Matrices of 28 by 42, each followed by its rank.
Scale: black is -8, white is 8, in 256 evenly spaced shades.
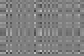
one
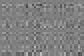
three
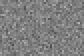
full rank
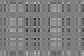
one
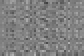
three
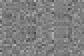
five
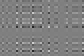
one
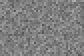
full rank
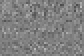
five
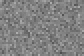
full rank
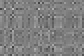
three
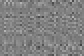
five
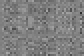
five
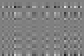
one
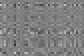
three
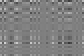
one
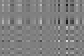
one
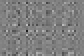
three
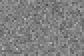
full rank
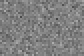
full rank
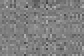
five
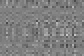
three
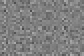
five
